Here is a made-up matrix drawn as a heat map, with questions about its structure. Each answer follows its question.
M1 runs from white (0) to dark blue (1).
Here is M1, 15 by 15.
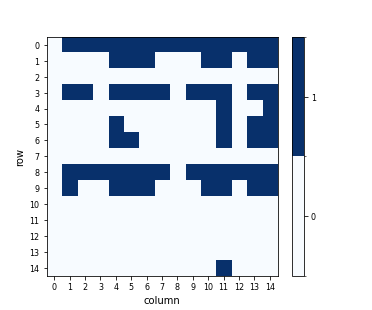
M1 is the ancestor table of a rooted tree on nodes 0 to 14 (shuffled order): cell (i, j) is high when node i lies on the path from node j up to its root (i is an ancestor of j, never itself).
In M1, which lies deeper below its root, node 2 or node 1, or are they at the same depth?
node 1
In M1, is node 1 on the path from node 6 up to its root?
yes
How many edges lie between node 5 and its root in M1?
6
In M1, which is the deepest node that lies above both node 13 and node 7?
3
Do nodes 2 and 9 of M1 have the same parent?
yes
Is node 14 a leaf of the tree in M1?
no
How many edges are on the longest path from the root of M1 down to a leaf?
9
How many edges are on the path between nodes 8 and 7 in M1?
2
